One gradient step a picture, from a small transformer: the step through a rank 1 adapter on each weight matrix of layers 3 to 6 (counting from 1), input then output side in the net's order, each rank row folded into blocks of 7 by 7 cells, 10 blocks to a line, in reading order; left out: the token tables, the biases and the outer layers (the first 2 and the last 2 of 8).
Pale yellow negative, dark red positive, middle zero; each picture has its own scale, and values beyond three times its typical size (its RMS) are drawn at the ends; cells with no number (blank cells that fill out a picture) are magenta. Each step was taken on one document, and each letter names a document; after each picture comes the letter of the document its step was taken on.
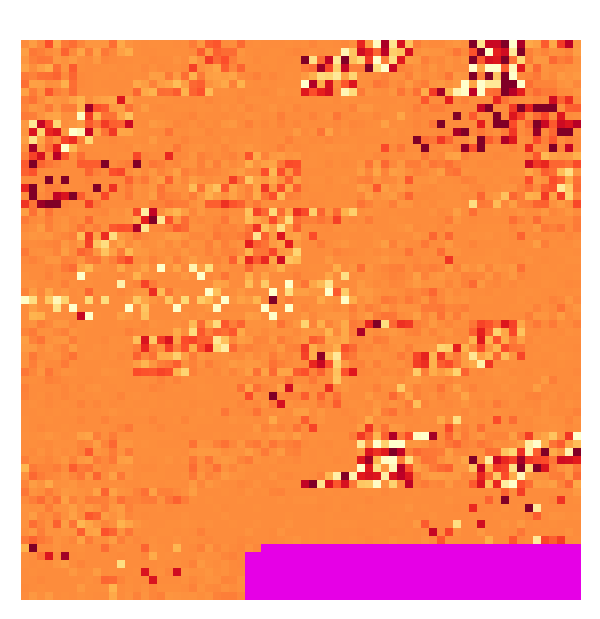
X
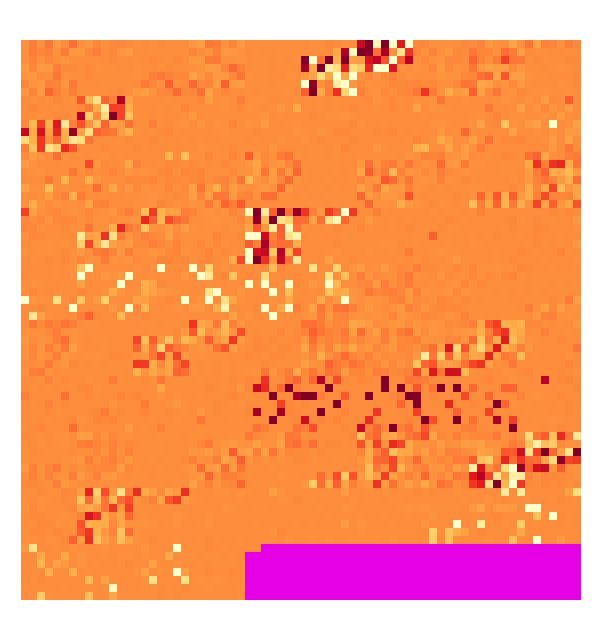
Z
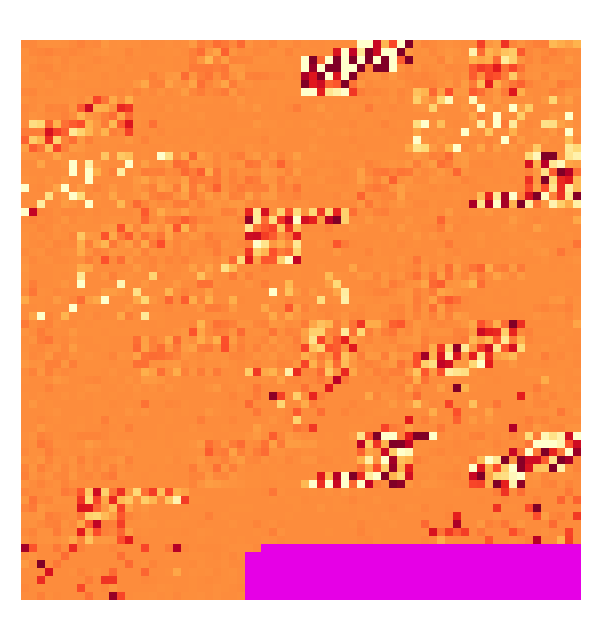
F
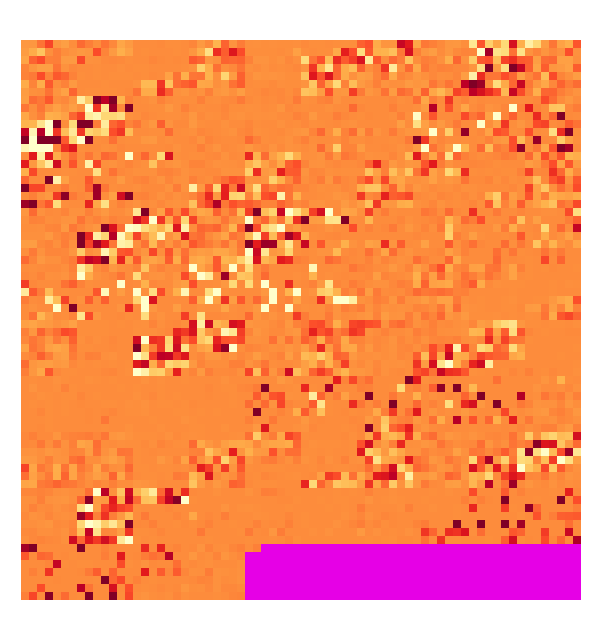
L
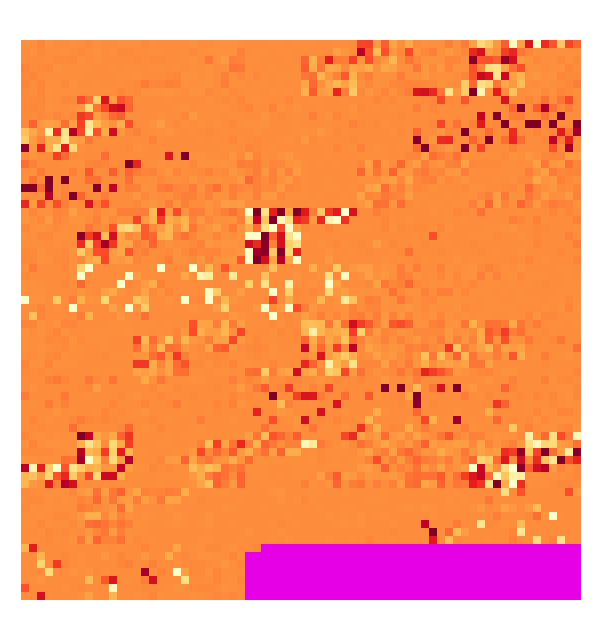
Z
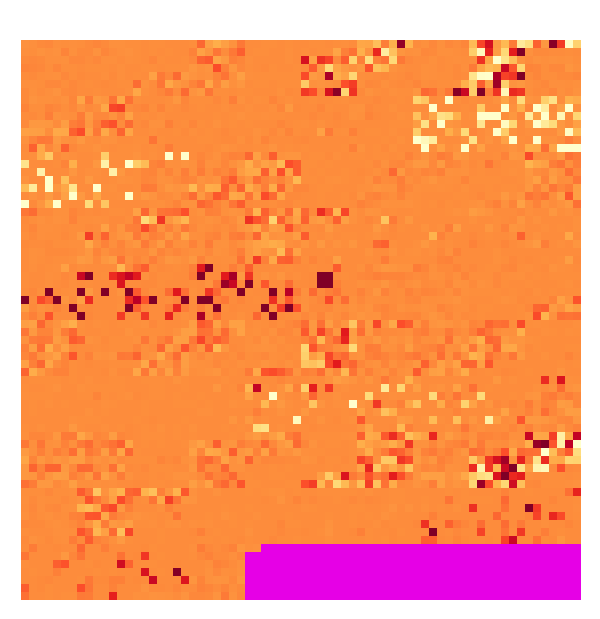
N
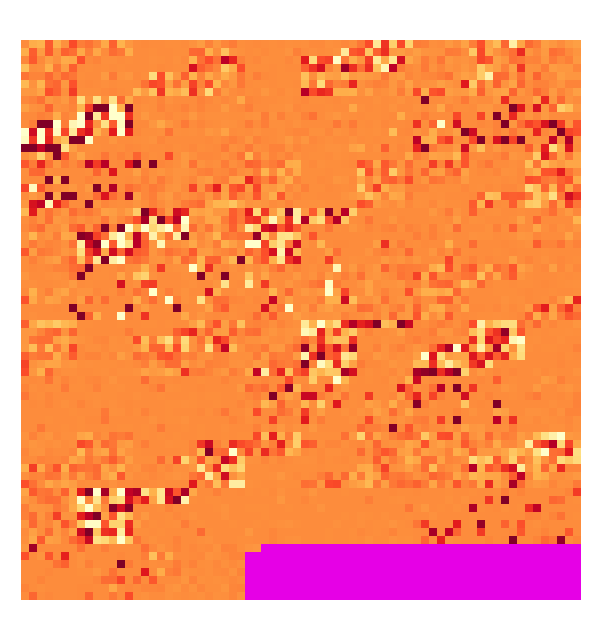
X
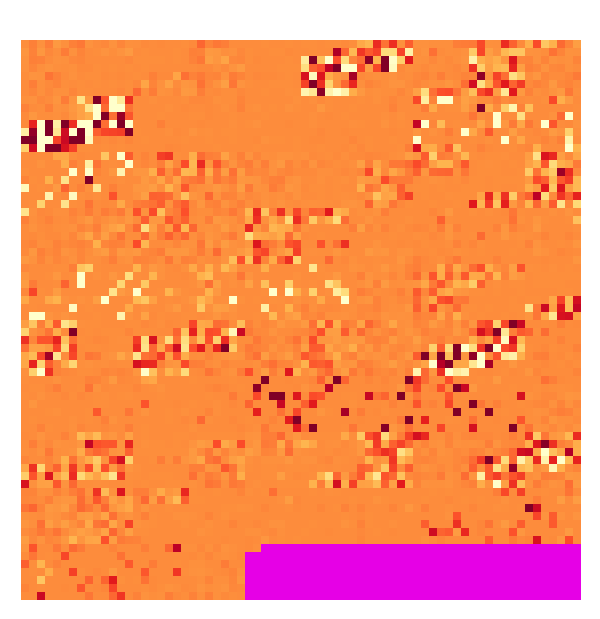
F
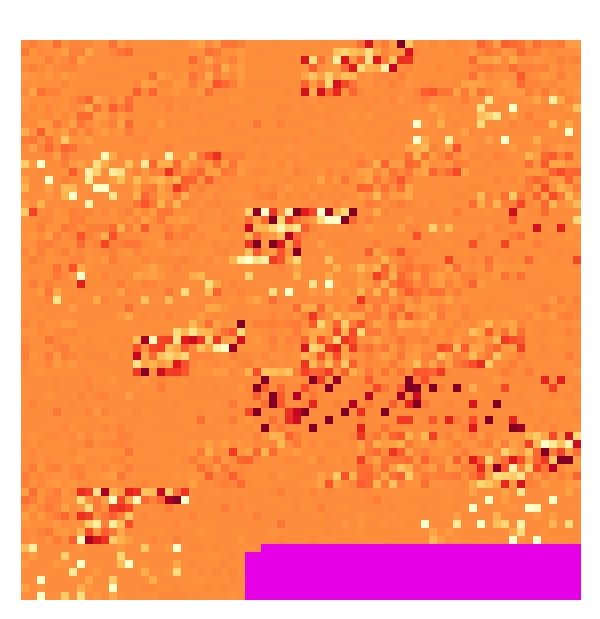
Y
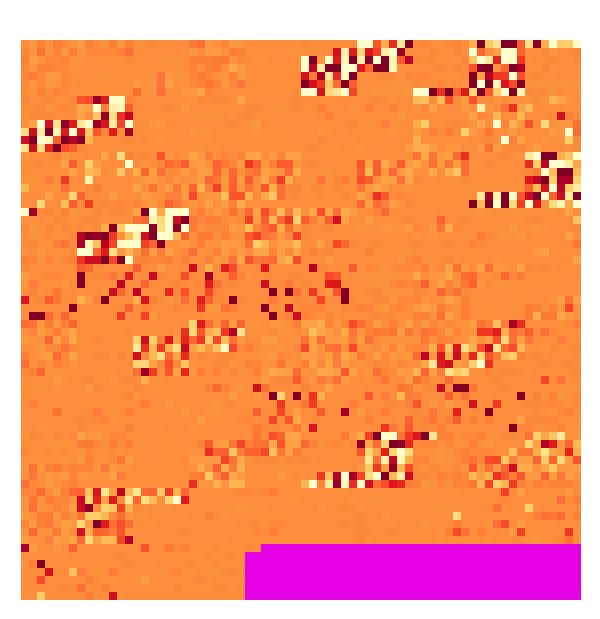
F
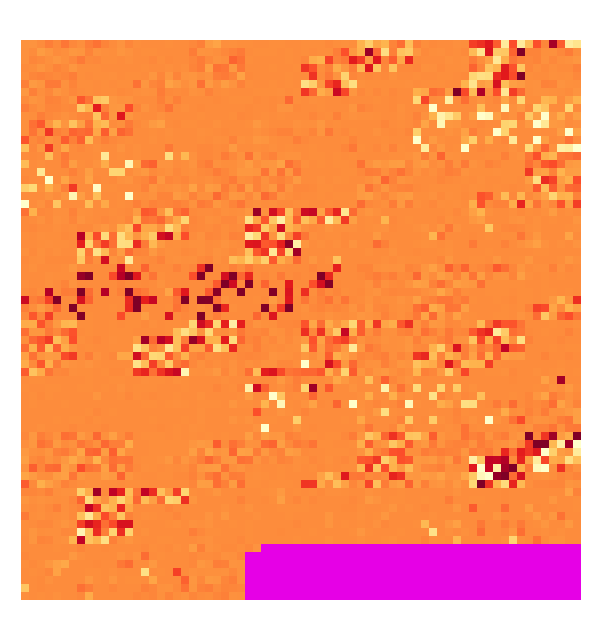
N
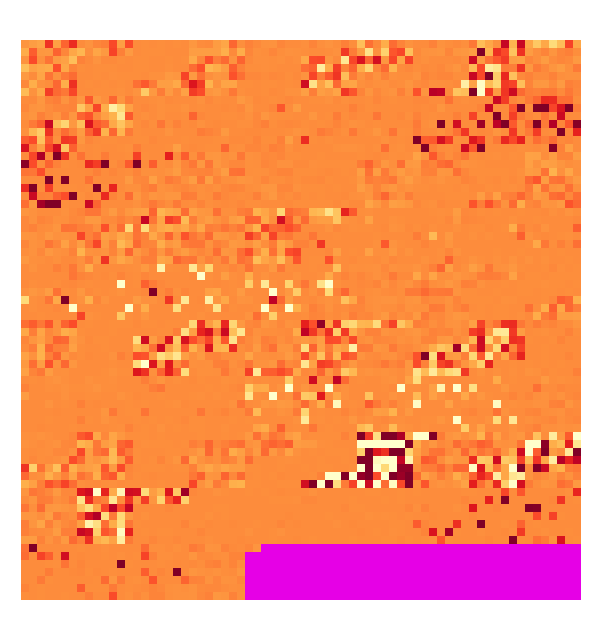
X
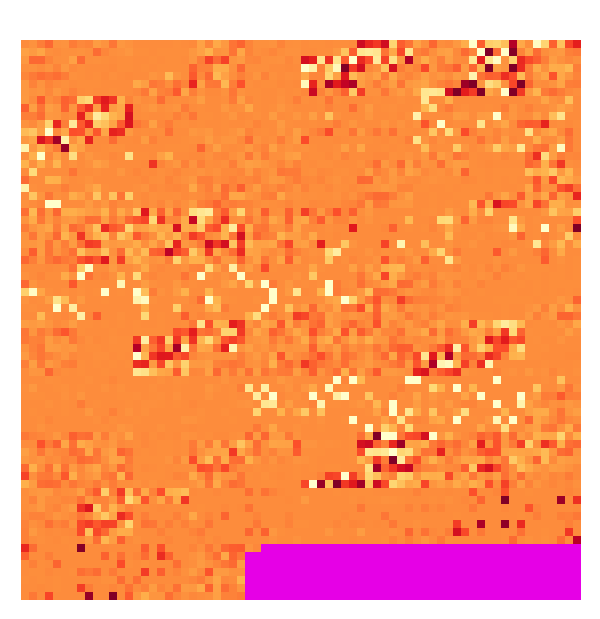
L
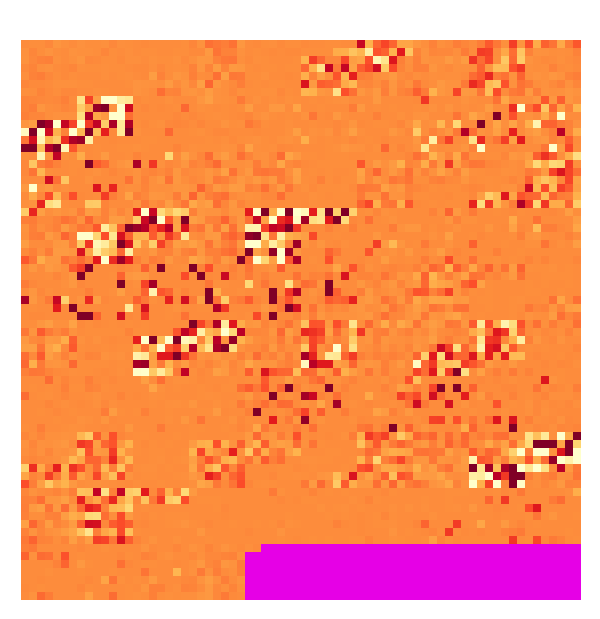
X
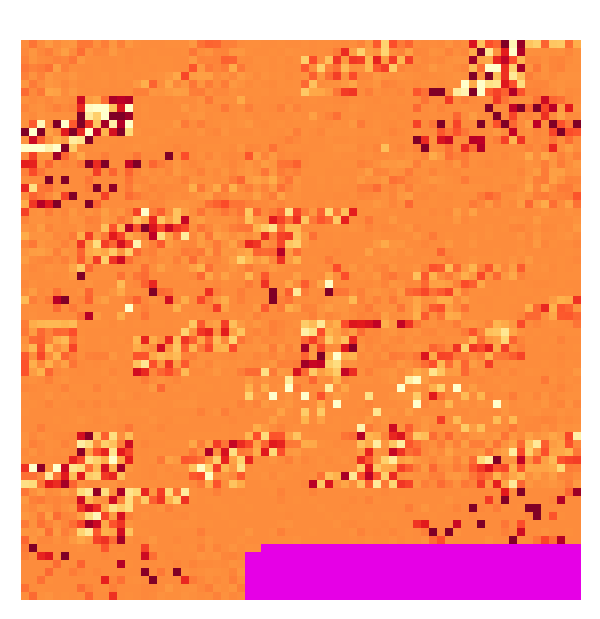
X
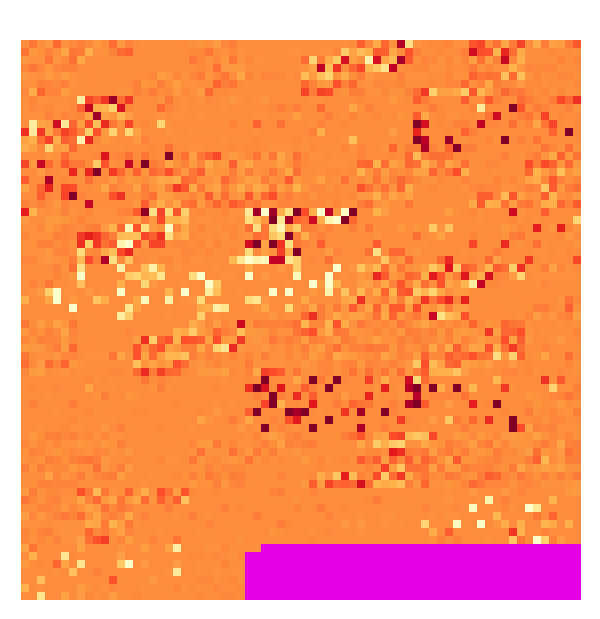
Y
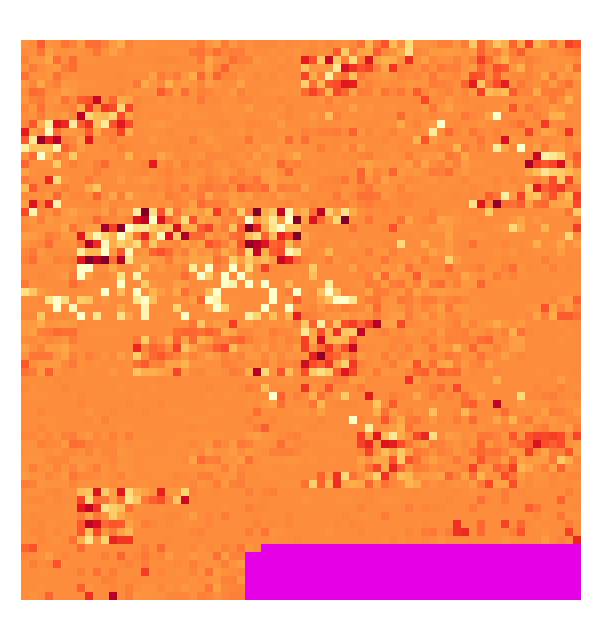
L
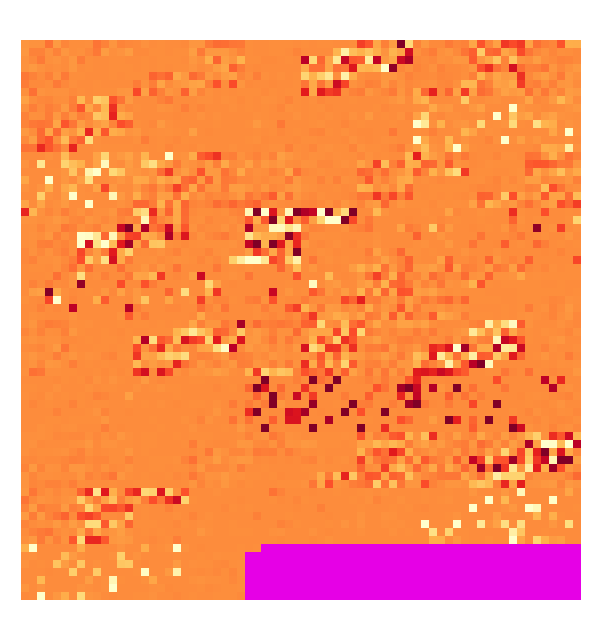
Y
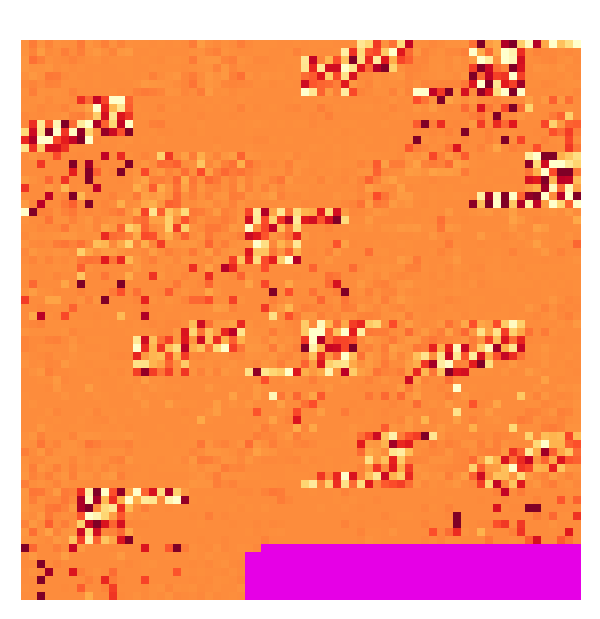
F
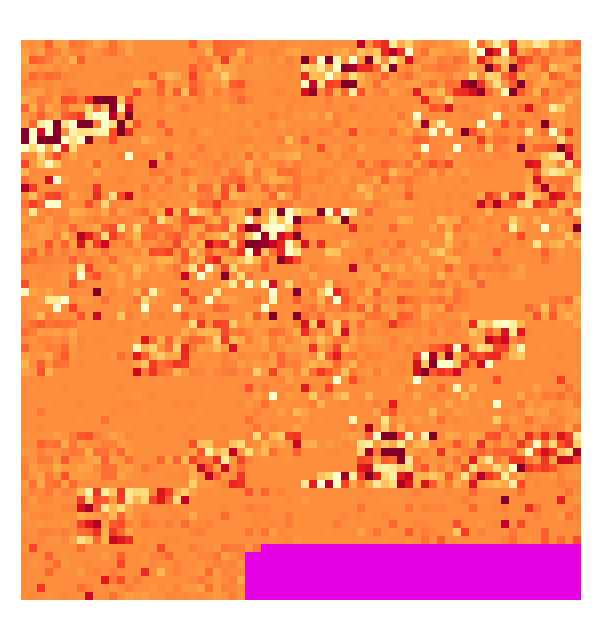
L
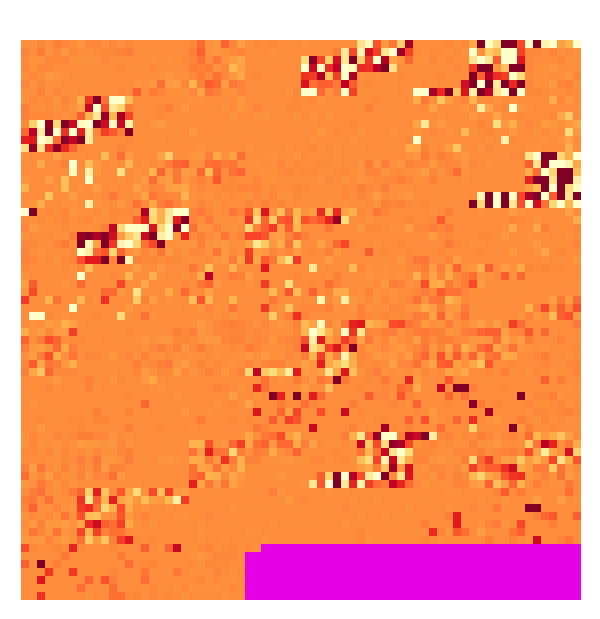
F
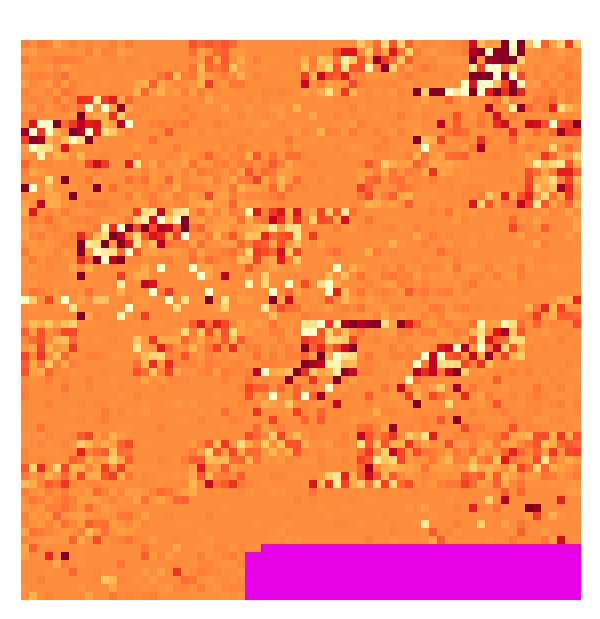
X
